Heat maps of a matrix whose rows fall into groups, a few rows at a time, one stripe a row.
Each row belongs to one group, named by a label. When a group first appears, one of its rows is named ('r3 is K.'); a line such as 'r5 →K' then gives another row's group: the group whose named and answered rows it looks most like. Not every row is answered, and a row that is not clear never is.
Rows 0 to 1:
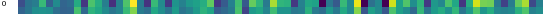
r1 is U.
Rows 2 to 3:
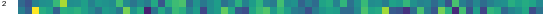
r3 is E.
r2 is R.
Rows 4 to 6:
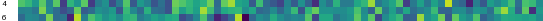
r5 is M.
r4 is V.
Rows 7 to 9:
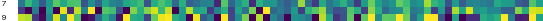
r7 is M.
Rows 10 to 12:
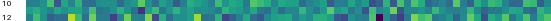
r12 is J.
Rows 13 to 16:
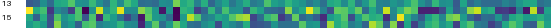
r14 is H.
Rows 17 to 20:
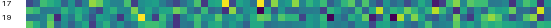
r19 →U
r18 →M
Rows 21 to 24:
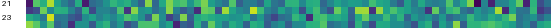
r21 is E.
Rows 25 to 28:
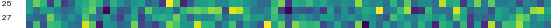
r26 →V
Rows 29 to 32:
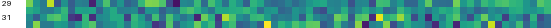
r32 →H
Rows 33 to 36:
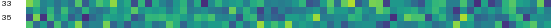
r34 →M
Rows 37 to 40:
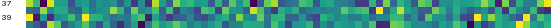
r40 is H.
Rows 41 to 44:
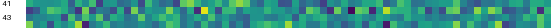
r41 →V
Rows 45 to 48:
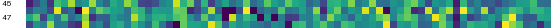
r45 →R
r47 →M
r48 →M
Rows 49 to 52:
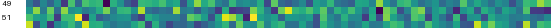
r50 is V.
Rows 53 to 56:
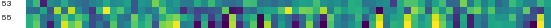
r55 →M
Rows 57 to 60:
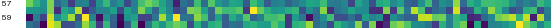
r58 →U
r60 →H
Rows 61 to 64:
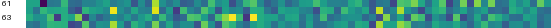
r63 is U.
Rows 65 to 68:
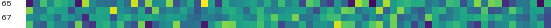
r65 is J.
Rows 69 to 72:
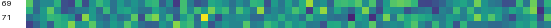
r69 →H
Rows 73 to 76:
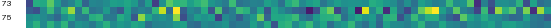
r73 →E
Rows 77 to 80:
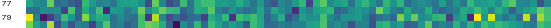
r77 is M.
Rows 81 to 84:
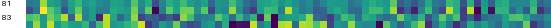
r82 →E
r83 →V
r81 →E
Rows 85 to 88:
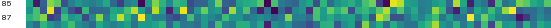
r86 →M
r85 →H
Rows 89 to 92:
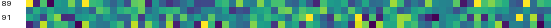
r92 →J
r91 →H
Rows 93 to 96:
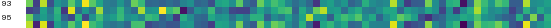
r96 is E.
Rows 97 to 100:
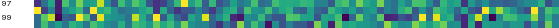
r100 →M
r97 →R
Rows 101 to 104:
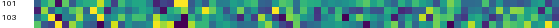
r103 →J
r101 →R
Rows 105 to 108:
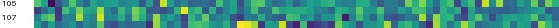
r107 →J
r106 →R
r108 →V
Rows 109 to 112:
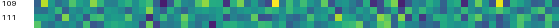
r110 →U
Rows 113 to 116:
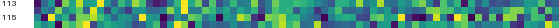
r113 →R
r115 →E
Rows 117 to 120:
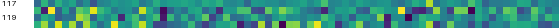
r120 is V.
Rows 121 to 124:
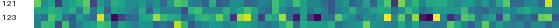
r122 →V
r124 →R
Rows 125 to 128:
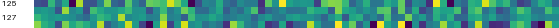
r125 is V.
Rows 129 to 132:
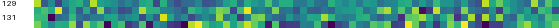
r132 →V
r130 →V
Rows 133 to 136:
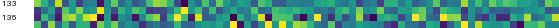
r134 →R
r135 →M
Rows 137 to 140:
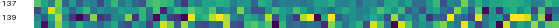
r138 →E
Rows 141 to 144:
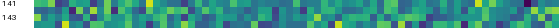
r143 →H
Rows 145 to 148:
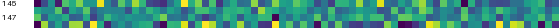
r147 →H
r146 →U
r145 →R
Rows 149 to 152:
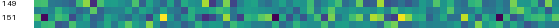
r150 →M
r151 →H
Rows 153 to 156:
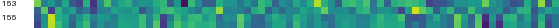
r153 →H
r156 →E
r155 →E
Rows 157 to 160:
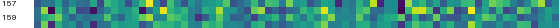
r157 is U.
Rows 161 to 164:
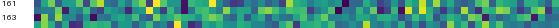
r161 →J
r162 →U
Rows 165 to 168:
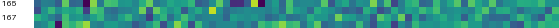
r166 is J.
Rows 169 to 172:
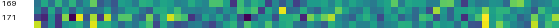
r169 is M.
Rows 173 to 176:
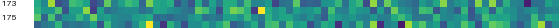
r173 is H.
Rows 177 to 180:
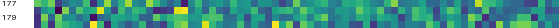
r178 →R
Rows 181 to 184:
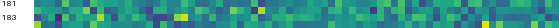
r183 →R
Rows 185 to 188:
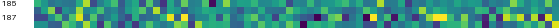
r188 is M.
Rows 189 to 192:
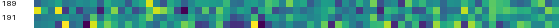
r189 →U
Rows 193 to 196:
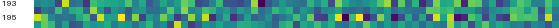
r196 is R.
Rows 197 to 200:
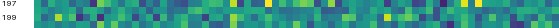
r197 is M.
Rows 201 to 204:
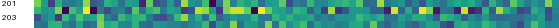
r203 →R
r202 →U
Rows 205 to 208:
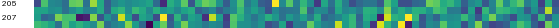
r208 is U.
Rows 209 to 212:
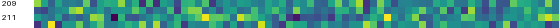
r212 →J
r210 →R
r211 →V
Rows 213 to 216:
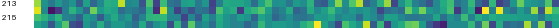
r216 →H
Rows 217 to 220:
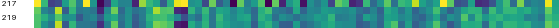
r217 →M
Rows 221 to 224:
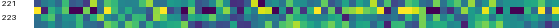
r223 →J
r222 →H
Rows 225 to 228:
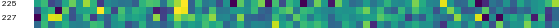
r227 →E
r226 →R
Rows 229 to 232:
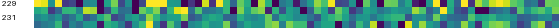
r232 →U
